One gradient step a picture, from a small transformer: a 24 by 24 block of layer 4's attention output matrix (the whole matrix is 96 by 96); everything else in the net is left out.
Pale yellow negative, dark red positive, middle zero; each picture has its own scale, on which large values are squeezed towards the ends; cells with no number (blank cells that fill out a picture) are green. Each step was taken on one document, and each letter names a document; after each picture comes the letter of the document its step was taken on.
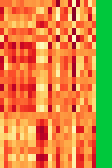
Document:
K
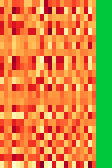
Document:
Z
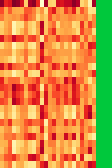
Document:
Z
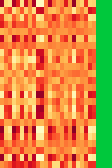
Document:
K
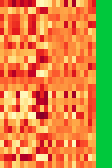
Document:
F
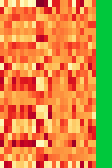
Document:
K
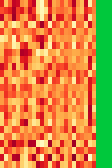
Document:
K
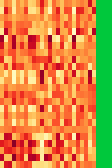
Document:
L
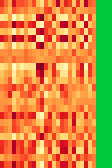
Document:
F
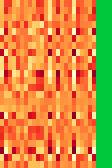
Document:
L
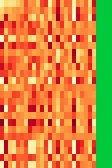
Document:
L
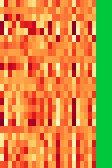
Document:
L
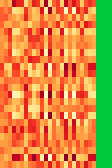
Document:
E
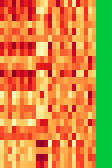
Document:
F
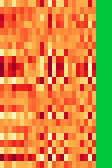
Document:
Z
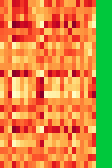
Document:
Z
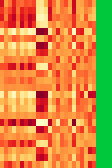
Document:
K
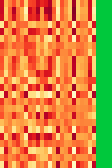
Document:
L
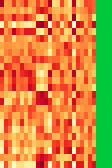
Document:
F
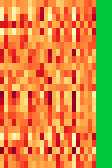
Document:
L
